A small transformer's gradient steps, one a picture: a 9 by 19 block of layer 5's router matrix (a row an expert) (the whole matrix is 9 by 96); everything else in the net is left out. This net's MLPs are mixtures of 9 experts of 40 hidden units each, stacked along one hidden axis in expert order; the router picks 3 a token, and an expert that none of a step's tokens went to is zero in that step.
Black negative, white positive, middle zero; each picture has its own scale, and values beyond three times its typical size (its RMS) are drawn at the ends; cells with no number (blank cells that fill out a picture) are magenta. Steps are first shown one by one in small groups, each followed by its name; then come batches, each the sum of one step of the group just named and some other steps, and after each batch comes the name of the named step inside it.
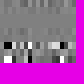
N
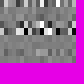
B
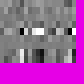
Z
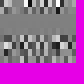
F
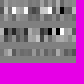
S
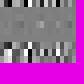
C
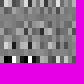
B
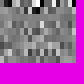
C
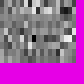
N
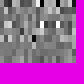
Z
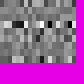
B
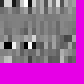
N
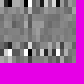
C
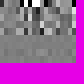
B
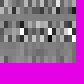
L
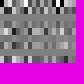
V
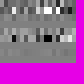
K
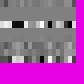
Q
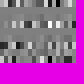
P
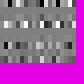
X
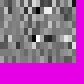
P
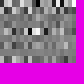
V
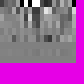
K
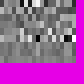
L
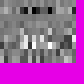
L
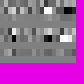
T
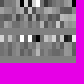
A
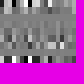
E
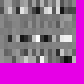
T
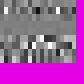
E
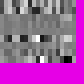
E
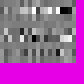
A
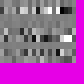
T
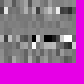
E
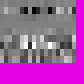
T
